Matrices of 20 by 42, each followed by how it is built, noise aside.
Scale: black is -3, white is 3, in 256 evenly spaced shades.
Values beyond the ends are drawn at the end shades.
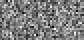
noise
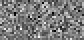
noise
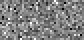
noise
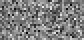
noise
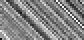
Toeplitz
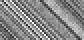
Toeplitz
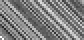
Toeplitz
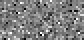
noise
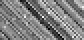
Toeplitz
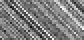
Toeplitz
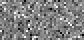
noise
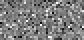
noise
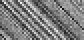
Toeplitz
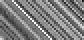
Toeplitz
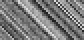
Toeplitz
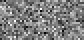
noise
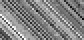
Toeplitz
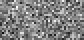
noise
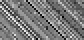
Toeplitz
